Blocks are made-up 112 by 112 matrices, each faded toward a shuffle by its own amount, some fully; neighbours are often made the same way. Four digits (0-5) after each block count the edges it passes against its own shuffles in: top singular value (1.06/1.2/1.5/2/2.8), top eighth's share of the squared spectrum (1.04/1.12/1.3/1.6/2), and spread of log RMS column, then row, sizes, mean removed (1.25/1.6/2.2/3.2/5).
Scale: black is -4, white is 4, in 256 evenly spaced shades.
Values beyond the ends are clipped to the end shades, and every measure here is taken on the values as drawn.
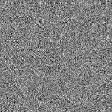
4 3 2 2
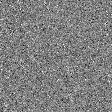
0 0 0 0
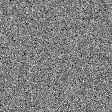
0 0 0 0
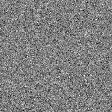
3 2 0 0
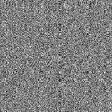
4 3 2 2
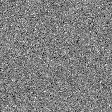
2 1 0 0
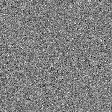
2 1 0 0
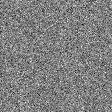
1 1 0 0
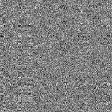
4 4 2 2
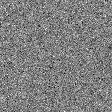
0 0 0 0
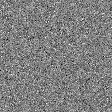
1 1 0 0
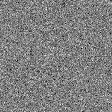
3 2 0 0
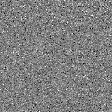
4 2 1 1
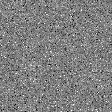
3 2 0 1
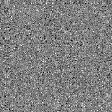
4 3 1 1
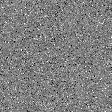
2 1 0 0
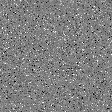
1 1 0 0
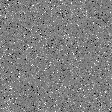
0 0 0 0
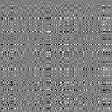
5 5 4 4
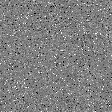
2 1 0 0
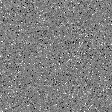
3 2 0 0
